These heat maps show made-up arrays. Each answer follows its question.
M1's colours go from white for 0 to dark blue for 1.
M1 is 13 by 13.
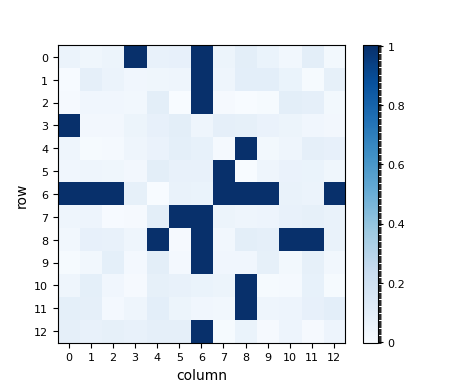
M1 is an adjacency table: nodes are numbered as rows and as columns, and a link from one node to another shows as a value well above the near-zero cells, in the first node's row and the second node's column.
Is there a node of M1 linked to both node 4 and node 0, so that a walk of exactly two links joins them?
no
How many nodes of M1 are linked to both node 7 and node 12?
1
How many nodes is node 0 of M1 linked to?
2
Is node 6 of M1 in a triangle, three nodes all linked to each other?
no
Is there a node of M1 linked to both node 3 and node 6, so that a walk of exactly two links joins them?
yes
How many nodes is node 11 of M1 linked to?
1
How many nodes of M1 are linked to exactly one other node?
9
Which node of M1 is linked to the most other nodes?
node 6
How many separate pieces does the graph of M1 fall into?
1
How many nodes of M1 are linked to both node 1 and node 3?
0
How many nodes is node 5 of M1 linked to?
1
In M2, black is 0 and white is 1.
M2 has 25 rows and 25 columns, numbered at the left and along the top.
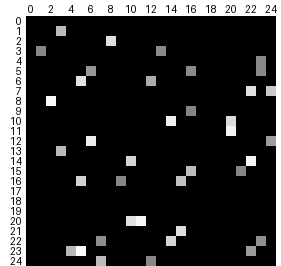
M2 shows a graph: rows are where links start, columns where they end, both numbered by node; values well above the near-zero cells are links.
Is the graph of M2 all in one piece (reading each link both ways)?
no
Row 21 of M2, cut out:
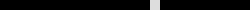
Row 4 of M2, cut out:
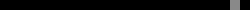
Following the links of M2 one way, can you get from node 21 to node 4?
yes
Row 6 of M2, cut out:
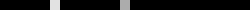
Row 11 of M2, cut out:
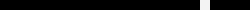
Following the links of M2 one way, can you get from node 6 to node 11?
yes
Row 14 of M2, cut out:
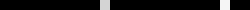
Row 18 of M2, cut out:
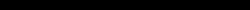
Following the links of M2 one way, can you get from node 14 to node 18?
no
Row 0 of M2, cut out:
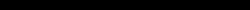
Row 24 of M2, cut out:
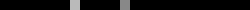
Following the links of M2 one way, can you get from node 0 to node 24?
no
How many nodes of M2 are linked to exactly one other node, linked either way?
8
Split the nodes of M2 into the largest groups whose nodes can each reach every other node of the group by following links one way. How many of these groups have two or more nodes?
3
